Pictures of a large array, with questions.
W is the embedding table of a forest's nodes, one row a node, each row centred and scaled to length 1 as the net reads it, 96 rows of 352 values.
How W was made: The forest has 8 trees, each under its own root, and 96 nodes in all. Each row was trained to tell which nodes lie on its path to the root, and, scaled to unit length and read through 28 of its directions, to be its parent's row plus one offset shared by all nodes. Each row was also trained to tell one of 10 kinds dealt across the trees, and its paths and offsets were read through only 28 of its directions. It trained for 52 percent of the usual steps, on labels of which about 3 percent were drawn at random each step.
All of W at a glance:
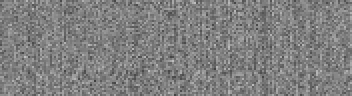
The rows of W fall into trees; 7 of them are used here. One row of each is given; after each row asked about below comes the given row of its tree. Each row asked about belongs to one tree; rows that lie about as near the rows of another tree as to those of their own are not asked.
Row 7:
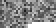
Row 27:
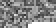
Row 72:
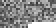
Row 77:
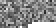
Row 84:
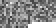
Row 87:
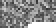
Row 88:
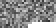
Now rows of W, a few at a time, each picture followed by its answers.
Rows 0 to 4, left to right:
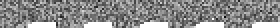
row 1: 88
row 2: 77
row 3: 77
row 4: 88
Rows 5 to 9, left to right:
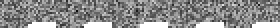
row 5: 87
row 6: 88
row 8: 27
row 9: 84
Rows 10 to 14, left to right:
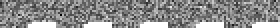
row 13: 88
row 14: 88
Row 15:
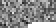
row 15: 77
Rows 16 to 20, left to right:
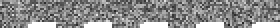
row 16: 7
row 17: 72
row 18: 88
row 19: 72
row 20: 77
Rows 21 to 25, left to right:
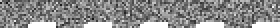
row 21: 27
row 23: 27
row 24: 77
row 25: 84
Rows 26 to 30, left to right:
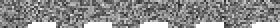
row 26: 87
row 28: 77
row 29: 7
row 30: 88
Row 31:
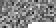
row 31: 87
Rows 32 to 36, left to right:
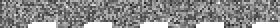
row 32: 84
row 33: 77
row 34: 72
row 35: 27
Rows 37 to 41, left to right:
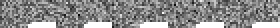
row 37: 84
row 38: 87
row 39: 88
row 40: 77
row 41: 88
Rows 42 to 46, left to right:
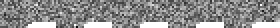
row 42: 87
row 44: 7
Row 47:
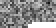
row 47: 7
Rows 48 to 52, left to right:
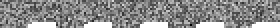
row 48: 7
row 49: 77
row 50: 27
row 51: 77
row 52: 77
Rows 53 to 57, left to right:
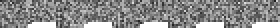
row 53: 88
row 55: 77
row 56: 88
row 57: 88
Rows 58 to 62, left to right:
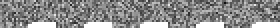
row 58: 77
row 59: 88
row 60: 84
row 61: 27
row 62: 87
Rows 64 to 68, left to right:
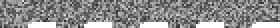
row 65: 72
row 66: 72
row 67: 84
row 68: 87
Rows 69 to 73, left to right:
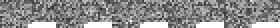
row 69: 88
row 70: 72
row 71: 72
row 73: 7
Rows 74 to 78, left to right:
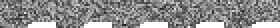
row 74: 27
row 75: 87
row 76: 87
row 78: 77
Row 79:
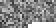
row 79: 87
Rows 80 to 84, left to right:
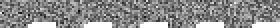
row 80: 87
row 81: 7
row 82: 88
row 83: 88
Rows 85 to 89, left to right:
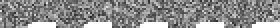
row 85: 77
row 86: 27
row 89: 84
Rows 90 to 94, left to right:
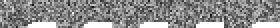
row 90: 77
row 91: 87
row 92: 7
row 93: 84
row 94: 87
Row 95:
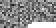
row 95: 87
